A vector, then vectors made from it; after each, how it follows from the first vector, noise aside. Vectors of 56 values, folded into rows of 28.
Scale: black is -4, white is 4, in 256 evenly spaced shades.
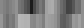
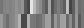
sign-scrambled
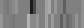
partly zeroed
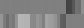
partly zeroed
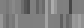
partly zeroed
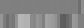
partly zeroed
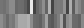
sign-scrambled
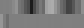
partly zeroed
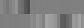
partly zeroed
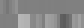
partly zeroed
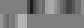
partly zeroed
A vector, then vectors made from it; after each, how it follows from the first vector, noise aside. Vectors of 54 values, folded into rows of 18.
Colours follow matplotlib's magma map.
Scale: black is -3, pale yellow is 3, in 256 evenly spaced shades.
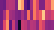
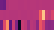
partly zeroed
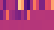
partly zeroed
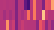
partly zeroed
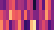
reversed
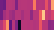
partly zeroed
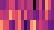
reversed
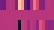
partly zeroed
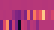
partly zeroed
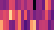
reversed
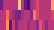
partly zeroed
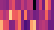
reversed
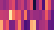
reversed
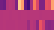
partly zeroed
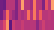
partly zeroed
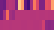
partly zeroed
